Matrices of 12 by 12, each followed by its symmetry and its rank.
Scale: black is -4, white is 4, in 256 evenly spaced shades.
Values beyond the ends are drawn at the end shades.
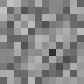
symmetric, full rank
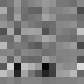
neither, rank two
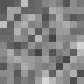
symmetric, full rank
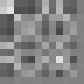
symmetric, rank two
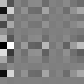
neither, rank one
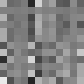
neither, rank two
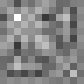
symmetric, rank two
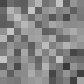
symmetric, full rank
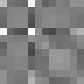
symmetric, rank two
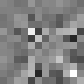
symmetric, rank two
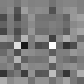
neither, rank two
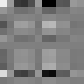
neither, rank one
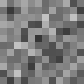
symmetric, full rank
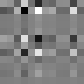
neither, rank one
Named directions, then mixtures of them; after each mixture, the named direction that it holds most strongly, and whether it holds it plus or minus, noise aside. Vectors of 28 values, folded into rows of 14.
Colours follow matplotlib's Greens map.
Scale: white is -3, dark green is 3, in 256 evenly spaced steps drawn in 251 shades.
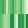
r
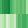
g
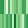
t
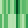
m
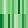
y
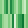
t, minus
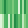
y, minus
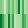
y, plus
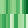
r, minus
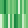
y, minus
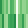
m, minus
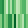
t, plus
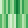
m, plus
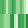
r, plus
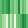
g, plus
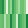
r, plus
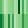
y, plus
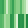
r, plus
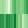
g, minus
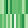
t, minus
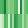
y, minus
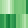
g, minus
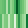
m, plus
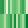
t, plus
